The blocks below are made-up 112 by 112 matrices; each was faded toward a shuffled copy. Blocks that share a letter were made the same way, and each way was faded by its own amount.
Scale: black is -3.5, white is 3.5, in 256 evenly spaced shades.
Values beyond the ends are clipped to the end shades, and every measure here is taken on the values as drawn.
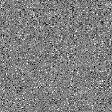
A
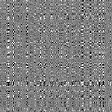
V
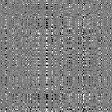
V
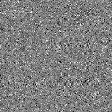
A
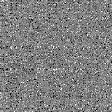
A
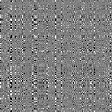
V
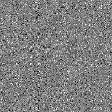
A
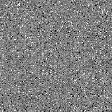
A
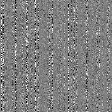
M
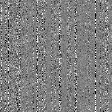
M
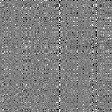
V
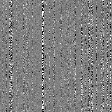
M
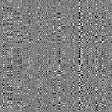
V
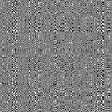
V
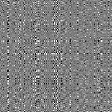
V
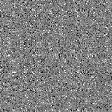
A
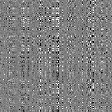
V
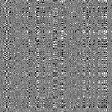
V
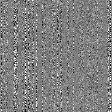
M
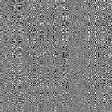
V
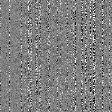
M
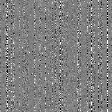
M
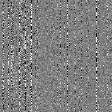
M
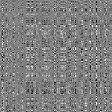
V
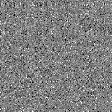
A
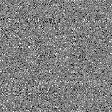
A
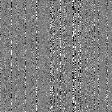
M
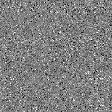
A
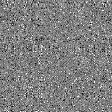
A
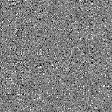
A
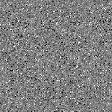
A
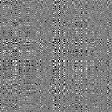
V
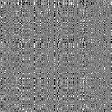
V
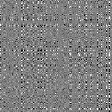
V
